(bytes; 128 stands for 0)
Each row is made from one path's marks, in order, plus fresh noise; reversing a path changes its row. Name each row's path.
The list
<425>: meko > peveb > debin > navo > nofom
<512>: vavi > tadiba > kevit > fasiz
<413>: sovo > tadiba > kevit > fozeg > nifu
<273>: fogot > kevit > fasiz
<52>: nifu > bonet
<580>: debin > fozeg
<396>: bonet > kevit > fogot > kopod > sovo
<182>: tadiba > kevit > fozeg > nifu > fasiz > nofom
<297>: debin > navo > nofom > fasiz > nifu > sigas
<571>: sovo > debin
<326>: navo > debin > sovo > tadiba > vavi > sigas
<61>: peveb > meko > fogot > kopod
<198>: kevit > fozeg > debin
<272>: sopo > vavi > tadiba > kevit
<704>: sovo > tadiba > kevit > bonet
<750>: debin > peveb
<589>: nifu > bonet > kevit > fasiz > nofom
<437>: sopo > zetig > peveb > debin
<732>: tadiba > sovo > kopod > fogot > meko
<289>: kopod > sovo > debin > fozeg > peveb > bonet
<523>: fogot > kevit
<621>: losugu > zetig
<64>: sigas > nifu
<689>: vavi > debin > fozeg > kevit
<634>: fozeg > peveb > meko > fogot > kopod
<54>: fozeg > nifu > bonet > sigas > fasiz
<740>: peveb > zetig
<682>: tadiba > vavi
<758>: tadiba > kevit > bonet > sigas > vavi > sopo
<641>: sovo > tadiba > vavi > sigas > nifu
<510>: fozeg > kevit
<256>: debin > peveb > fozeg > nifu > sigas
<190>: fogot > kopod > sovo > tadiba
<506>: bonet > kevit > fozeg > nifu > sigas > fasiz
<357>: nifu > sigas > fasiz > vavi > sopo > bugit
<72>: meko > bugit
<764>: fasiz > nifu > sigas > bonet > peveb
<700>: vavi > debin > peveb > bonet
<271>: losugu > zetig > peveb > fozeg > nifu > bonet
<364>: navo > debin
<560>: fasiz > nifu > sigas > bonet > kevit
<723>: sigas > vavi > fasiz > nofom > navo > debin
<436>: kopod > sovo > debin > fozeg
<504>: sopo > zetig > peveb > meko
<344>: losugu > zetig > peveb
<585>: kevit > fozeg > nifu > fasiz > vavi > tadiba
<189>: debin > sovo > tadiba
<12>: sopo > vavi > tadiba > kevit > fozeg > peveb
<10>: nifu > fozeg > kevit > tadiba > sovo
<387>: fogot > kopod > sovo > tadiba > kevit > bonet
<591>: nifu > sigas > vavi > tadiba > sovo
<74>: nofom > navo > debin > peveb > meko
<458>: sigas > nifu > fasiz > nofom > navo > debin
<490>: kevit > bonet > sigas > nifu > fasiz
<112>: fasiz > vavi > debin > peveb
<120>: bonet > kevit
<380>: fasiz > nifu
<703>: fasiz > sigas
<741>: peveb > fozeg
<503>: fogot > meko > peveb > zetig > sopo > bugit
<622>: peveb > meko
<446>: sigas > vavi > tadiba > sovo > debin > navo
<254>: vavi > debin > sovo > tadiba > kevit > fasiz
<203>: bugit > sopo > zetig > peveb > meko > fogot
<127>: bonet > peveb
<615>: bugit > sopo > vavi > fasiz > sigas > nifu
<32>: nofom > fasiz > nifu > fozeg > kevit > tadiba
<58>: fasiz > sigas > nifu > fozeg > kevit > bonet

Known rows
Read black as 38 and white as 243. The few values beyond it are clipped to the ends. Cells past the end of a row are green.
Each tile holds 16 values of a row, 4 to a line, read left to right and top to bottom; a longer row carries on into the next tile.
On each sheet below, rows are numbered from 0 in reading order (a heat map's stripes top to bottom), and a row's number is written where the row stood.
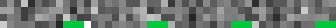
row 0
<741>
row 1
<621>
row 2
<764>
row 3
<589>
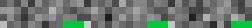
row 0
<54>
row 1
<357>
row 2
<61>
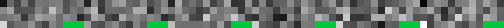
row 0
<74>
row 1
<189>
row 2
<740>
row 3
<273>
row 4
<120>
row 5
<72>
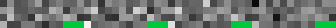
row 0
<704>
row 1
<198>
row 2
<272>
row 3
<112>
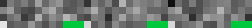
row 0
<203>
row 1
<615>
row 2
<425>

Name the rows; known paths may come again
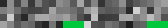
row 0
<127>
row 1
<120>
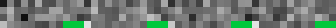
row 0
<700>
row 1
<344>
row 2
<723>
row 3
<203>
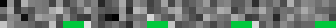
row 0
<750>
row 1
<523>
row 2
<413>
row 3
<615>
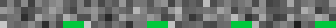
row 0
<634>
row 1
<490>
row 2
<758>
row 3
<387>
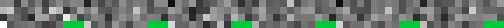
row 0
<510>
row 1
<297>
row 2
<622>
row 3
<641>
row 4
<74>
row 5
<589>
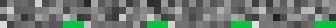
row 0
<272>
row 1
<740>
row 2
<271>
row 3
<689>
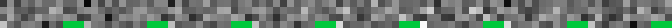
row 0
<289>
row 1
<112>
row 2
<254>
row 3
<54>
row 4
<12>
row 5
<198>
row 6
<425>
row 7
<396>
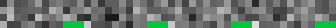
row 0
<704>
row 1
<273>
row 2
<256>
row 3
<503>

